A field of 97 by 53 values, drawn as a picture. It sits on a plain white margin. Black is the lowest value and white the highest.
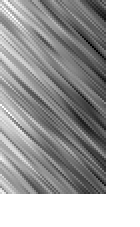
Histogram: bell-shaped. Odd rows or columns: none. Slope: up to the left. Average level on the scale: 50%. Grain: diagonal, down to the right.
